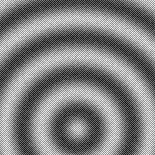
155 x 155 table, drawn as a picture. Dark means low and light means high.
Rings: centred on the bottom middle. Average level on the scale: 50%. Slope: none.
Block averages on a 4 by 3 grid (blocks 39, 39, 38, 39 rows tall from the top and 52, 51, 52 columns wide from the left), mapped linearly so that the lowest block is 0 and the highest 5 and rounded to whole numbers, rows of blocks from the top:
3 3 3 | 3 3 3 | 4 4 4 | 5 0 5
